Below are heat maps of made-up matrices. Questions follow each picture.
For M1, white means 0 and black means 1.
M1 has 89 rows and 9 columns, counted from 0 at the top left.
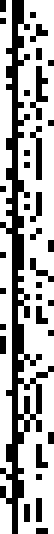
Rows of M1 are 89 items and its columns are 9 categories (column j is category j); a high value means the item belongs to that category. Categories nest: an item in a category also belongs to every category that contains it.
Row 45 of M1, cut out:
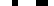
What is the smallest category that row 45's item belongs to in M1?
7
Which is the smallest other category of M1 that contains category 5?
3
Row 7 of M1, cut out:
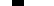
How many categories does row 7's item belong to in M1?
2
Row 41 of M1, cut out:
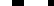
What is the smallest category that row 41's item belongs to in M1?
8
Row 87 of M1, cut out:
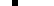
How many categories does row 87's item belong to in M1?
1
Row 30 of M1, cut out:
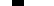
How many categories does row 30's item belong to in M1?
2
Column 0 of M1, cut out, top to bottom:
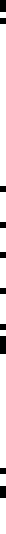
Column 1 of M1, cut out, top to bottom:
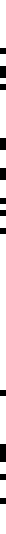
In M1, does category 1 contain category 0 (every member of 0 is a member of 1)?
no
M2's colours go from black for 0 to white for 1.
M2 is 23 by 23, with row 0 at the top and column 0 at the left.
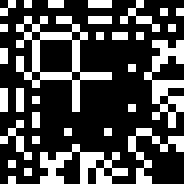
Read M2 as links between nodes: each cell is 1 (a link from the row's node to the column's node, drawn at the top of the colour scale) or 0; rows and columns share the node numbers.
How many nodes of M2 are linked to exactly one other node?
0
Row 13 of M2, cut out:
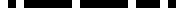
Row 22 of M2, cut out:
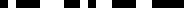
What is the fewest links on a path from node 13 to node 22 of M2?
1
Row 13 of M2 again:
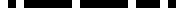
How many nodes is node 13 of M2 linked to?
6
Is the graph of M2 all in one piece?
yes
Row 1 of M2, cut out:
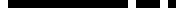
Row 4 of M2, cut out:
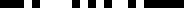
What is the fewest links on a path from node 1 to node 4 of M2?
3
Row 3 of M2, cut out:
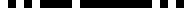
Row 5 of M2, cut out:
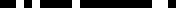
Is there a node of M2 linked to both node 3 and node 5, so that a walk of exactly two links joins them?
yes
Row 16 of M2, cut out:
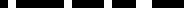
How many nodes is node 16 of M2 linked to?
5
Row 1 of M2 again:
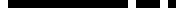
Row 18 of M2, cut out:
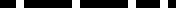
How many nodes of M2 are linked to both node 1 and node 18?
3
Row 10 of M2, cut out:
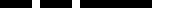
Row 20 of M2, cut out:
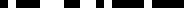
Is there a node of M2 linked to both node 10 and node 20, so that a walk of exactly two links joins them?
no
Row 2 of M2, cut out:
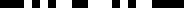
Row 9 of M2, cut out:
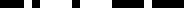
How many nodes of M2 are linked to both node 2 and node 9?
8
